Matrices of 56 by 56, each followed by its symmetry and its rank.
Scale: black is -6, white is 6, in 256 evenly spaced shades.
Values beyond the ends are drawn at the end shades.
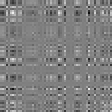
symmetric, rank two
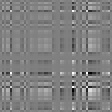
symmetric, rank one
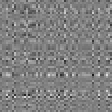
neither, rank three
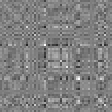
symmetric, rank three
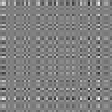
symmetric, rank one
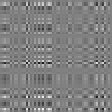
neither, rank one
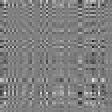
antisymmetric, rank two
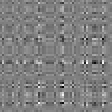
antisymmetric, rank two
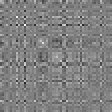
symmetric, rank three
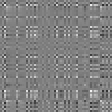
symmetric, rank two
